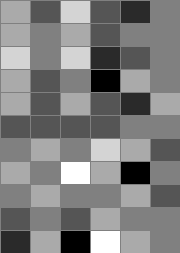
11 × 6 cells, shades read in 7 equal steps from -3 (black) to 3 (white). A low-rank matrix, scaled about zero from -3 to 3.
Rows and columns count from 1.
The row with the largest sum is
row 7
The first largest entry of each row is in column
3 1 1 1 1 5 4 3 2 4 4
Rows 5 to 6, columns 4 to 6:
-1 -2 1 | -1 0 0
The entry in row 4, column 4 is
-3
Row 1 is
1 -1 2 -1 -2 0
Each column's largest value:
2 1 3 3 1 1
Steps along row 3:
down up down up up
